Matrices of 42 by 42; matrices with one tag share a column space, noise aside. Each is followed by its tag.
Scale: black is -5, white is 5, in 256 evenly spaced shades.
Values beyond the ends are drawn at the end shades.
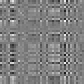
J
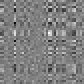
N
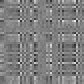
J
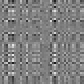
J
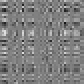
N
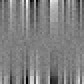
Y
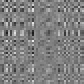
N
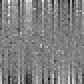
Y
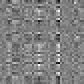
J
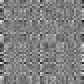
J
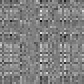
J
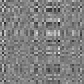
N
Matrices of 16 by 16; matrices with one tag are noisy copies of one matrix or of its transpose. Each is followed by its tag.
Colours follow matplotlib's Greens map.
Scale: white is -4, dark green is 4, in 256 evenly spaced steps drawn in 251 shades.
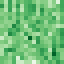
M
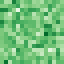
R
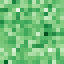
R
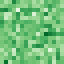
R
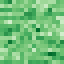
M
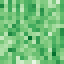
M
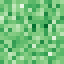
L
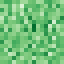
L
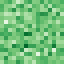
L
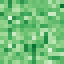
R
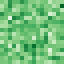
R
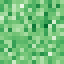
L
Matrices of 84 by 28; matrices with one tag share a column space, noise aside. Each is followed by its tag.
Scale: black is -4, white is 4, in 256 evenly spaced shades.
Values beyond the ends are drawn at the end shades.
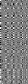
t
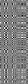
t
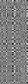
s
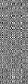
t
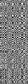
t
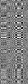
t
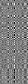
t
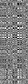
t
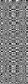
s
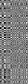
t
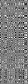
t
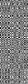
t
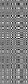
t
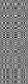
t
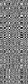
t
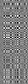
t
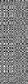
s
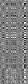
t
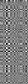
s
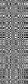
t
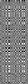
s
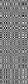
t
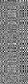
s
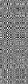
t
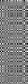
s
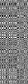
t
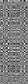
s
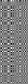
s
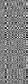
t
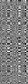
s
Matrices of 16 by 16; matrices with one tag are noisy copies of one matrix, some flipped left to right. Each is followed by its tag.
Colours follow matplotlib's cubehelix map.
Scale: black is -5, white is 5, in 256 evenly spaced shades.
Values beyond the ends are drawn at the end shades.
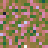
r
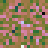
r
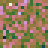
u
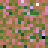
u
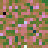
r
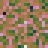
r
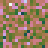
u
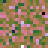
r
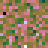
r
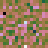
r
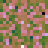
r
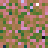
u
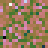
u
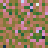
u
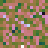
r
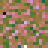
r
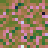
r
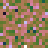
r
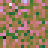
u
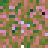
r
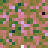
r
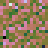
u
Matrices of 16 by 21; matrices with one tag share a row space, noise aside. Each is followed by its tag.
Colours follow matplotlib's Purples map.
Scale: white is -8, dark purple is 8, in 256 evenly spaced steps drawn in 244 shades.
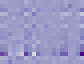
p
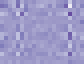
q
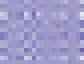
p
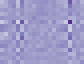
q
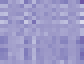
p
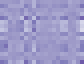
p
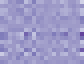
p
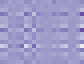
p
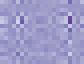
q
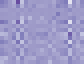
q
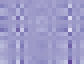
q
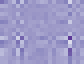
q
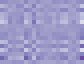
p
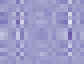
q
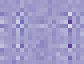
q
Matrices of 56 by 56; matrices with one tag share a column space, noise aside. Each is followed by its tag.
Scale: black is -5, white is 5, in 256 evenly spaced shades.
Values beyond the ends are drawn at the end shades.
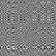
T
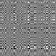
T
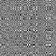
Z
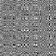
Z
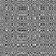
Z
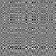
T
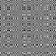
Z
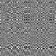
T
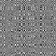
Z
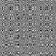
Z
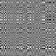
T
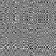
T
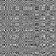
Z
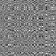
Z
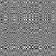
T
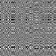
T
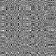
Z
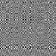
T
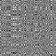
Z
